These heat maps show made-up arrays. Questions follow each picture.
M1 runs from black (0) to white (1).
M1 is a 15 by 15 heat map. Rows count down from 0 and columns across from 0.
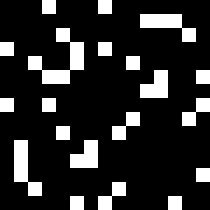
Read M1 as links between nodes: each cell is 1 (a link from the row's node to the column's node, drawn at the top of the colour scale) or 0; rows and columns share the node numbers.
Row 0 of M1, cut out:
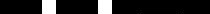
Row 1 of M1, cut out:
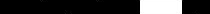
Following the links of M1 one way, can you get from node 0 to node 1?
yes
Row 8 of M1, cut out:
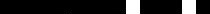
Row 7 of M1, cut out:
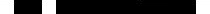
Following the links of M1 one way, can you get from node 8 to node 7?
yes
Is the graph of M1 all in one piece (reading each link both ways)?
yes
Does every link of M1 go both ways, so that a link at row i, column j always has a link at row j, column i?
yes
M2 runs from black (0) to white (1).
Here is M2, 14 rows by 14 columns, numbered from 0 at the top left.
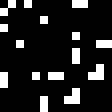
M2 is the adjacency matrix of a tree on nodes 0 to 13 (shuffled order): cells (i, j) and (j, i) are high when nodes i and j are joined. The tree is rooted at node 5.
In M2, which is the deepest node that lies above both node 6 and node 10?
9
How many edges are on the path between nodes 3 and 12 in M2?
3
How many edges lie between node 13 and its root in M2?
1
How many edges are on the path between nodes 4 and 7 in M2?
2
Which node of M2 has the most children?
9
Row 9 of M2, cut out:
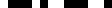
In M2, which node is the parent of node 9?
12
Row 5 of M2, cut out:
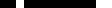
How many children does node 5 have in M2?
3
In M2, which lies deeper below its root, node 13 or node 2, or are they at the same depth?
the same depth
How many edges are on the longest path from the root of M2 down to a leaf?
4
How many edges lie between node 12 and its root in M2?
1
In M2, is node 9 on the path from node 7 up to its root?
yes
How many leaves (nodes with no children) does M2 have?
10
